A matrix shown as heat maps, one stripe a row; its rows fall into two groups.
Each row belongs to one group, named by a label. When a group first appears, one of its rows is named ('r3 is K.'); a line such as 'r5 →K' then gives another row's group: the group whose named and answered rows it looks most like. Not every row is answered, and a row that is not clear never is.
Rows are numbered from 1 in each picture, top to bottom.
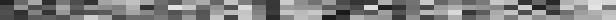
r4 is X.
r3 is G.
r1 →G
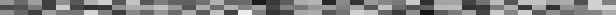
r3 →X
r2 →G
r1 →X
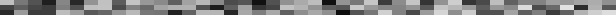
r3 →G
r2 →X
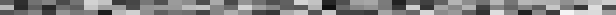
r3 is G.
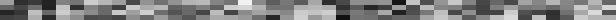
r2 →G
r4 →G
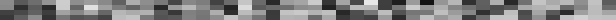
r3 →G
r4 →G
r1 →X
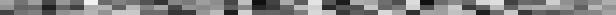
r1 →X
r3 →G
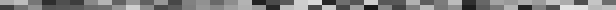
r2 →G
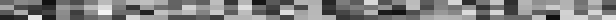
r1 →X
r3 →X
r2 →X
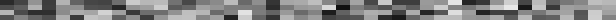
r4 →X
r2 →G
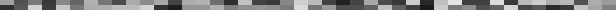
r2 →G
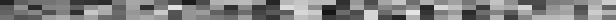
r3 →X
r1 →G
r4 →X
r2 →X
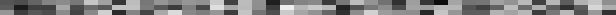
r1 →X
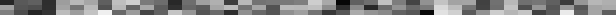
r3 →X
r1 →G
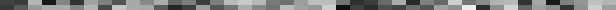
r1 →G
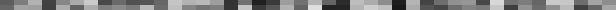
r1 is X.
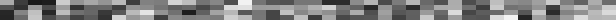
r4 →G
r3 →G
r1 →X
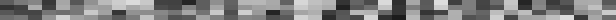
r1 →G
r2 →G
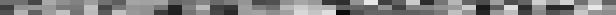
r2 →G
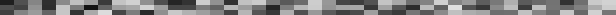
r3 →X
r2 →G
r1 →G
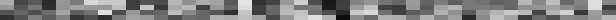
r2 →X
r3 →X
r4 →G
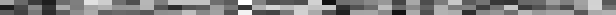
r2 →G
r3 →X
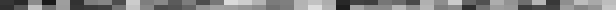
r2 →G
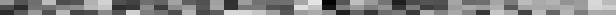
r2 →X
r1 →X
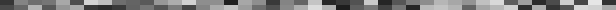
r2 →G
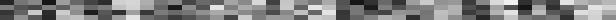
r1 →G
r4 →G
